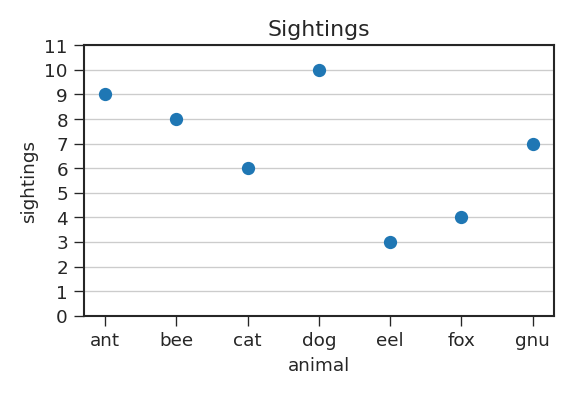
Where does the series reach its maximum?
dog
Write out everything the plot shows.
Title: Sightings
x-axis: animal, ticks ant bee cat dog eel fox gnu
y-axis: sightings, ticks 0 1 2 3 4 5 6 7 8 9 10 11
Values:
9 8 6 10 3 4 7
